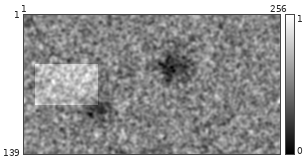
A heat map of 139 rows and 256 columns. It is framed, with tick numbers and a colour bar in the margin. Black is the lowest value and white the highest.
There are two dips. No regular stripes run through it. The field is mottled with small blotches. An odd patch, higher than its surroundings, sits in the middle left. The ninth with the highest average is the middle left. The halves do not mirror each other.
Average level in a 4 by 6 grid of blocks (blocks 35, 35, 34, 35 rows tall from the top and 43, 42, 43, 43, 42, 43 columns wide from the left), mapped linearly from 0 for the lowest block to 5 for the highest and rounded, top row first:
3 3 3 3 3 3
5 5 3 0 3 3
5 3 3 3 3 3
3 3 3 3 3 3
